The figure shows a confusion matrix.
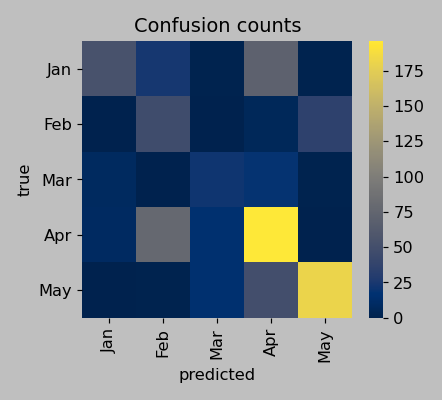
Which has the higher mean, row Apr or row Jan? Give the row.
Apr
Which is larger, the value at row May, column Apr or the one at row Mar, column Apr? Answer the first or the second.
the first
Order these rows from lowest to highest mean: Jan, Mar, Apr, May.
Mar, Jan, May, Apr
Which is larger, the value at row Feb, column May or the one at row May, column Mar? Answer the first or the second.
the first
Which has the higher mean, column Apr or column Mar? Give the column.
Apr
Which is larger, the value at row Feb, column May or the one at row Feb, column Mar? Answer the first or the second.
the first
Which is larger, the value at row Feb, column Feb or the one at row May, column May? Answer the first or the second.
the second
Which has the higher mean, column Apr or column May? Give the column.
Apr
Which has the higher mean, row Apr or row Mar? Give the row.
Apr
